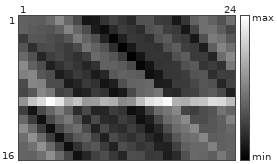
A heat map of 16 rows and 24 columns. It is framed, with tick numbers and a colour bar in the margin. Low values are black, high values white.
On average the colour sits 30% of the way up the scale. No overall slope runs across the table. Row 10 stands out from the rest. The values are skewed, with a long tail toward high values.
